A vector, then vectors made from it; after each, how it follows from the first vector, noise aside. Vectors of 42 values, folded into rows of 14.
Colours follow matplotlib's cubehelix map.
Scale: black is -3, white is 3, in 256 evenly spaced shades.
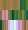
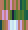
copied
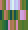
reversed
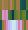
copied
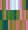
reversed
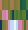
copied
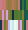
copied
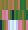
copied
